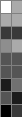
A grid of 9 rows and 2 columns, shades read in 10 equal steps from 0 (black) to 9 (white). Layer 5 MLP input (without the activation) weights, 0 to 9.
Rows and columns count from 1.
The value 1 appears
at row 7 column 1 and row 8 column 2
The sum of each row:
15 12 4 11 6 6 5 4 2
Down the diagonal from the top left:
9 6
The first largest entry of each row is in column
1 1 1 2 1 1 2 1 2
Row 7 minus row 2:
-5 -2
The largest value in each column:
9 6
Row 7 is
1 4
